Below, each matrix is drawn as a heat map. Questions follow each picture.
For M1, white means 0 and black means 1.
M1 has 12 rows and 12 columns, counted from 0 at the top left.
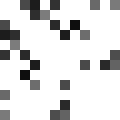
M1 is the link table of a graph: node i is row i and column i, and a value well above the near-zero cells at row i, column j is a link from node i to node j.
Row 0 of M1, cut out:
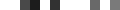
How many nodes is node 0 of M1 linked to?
5
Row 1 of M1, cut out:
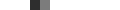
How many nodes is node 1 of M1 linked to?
2
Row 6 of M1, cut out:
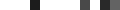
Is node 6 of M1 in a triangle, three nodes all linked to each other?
yes
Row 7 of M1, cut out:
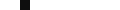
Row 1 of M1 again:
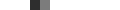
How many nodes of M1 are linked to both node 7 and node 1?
0
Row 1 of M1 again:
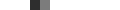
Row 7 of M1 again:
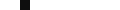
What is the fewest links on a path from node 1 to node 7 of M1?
4
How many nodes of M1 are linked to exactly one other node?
4
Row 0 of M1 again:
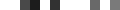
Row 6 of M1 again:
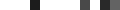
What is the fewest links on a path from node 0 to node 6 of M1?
2
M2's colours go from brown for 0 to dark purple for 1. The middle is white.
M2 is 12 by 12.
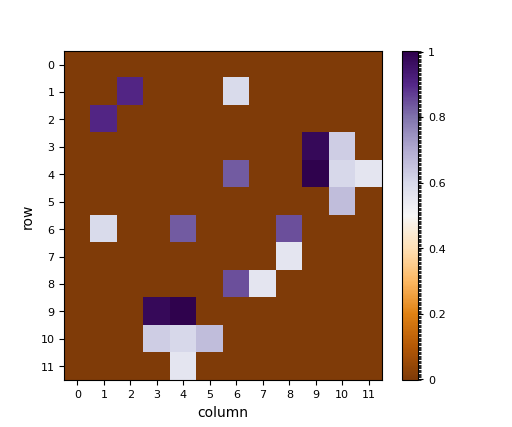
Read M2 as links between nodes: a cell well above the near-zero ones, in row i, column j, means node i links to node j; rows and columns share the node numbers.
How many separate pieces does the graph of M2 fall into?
2
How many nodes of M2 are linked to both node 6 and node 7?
1
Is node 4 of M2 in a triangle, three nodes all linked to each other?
no
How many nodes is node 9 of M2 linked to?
2
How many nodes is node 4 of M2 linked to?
4
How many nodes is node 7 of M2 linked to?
1
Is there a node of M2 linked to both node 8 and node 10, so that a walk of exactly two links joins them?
no
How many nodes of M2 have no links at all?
1
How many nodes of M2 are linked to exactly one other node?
4
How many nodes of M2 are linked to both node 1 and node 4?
1
